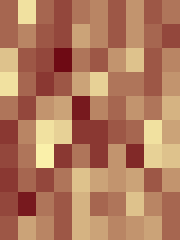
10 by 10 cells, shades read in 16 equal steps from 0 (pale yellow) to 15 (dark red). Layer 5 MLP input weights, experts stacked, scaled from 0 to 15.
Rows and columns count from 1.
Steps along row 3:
up up up down up down down up down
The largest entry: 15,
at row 3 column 4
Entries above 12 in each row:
0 0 1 0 1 0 1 0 1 0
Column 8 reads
6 6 3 8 6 9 13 5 3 6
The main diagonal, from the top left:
9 7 11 10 14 12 6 5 7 9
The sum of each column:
86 81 75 94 71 76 80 65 72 68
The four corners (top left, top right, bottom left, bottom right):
9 8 10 9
